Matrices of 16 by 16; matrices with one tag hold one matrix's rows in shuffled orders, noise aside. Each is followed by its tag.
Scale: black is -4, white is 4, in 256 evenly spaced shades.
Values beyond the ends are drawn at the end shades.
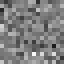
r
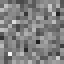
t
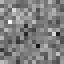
t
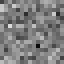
t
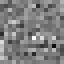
r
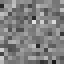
r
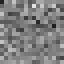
r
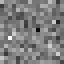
t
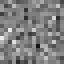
t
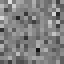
t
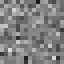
t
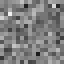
t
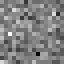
t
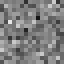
t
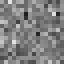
t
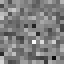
r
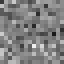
r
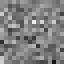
r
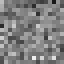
r
